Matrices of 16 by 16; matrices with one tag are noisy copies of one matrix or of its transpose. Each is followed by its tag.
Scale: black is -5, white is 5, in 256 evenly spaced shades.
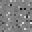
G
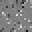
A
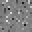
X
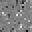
A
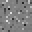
X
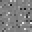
G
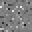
X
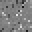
A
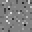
X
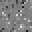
A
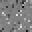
A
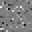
X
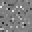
X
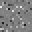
X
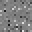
G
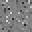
X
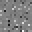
G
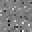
G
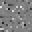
X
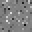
X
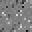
A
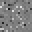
X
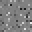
G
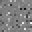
G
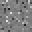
X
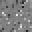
A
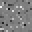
X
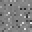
G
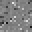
A
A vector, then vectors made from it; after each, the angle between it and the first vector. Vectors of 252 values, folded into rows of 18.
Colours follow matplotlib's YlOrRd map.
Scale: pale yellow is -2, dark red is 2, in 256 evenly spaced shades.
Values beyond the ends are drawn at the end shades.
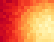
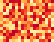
orthogonal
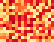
orthogonal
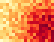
nearly opposite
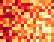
partly aligned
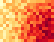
nearly opposite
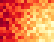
nearly parallel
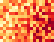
partly opposed
